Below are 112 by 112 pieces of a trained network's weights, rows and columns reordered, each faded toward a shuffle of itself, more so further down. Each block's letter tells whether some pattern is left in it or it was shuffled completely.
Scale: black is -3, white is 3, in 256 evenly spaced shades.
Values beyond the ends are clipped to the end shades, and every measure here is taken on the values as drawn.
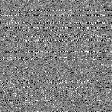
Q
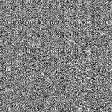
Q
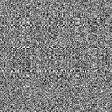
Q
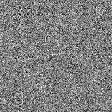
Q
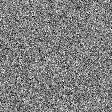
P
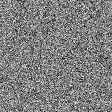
P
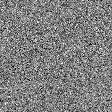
P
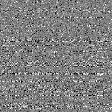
Q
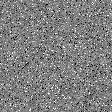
P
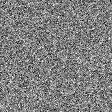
P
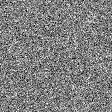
P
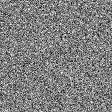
P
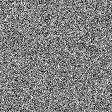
P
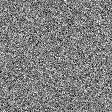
P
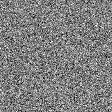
P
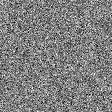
P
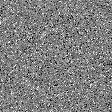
P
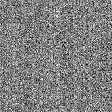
Q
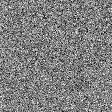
P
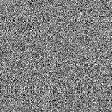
Q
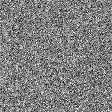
P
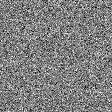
P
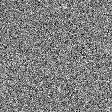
P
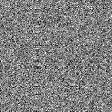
Q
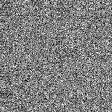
Q
